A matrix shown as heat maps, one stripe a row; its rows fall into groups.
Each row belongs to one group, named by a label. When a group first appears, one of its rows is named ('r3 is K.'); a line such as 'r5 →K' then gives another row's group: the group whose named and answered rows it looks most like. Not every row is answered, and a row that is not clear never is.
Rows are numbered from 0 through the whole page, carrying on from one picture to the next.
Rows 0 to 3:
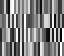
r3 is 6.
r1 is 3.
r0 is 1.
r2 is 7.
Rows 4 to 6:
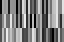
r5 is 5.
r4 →5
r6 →7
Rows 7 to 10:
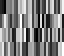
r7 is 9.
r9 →3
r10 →7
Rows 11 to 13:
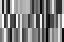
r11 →1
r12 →7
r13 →6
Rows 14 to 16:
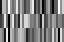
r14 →7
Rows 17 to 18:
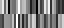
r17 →3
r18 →7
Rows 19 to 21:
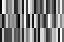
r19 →6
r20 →9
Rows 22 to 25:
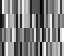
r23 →5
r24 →9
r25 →5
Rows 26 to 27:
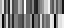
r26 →3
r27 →9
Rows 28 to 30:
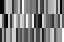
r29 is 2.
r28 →5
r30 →9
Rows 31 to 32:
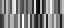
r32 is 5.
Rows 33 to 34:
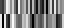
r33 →5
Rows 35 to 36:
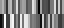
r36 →1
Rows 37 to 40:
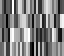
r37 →2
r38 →9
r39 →1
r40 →1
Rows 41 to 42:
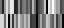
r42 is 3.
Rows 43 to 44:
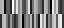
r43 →2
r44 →6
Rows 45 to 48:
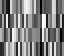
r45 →1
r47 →2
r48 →5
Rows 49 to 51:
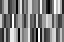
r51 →1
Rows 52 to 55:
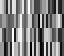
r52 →2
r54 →2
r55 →2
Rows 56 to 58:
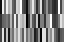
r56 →7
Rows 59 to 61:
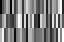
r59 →6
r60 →6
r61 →7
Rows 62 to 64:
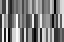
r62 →9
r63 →7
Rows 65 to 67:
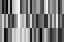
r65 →2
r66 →3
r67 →2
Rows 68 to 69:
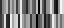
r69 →1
